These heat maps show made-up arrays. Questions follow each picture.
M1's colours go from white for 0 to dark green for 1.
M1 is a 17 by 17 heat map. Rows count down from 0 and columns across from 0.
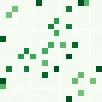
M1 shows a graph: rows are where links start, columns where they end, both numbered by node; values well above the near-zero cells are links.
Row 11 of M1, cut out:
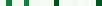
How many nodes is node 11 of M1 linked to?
4
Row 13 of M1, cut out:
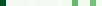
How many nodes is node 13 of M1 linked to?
3
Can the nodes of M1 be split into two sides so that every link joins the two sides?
yes
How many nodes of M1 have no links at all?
0
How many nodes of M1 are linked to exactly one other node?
8
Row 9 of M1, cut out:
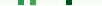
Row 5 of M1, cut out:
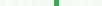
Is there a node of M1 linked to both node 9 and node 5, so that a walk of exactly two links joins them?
no
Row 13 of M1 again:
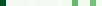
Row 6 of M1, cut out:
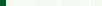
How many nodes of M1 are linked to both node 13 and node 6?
1
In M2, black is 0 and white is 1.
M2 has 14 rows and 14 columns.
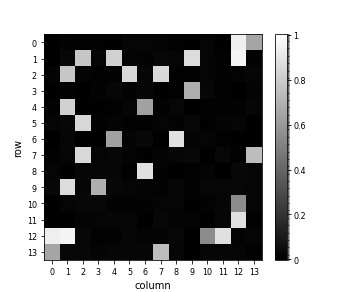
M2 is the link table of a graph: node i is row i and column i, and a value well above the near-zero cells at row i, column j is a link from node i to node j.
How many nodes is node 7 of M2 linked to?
2
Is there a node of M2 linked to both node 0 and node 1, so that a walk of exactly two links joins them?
yes
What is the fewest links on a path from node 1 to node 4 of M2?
1
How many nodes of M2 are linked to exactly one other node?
5
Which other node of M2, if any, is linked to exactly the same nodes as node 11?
node 10
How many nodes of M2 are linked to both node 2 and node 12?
1
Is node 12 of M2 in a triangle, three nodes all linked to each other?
no
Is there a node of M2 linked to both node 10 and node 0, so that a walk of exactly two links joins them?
yes
